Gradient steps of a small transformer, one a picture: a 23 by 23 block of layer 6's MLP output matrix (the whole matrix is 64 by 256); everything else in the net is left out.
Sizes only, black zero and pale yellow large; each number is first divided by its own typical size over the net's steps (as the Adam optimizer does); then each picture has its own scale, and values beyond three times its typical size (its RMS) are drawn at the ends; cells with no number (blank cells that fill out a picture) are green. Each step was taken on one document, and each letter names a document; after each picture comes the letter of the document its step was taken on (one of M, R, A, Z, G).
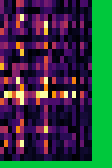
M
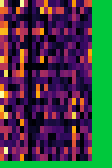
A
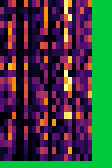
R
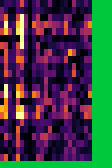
A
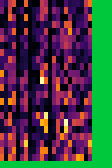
R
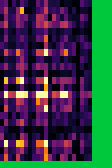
M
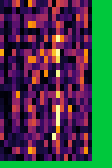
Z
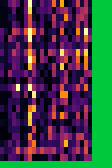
Z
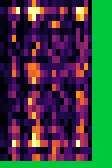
Z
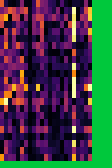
A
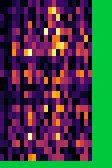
Z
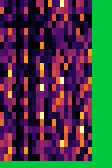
R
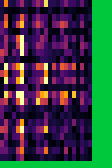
M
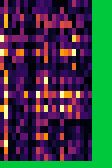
M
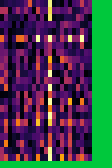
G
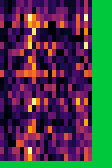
Z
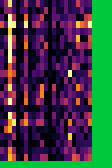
R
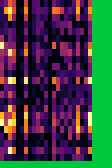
R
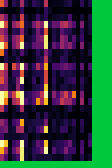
M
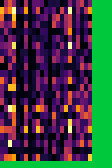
R
